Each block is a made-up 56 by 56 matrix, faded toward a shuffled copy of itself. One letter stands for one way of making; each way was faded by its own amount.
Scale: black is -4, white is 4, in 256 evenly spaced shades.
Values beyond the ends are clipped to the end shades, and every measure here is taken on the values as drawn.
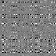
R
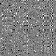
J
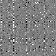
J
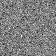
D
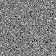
D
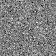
D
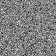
D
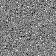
D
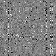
J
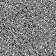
D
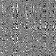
J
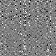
J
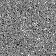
D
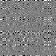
R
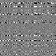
R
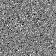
D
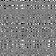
R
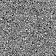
D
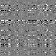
R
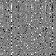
J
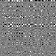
R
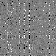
J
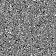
D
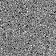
D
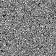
D
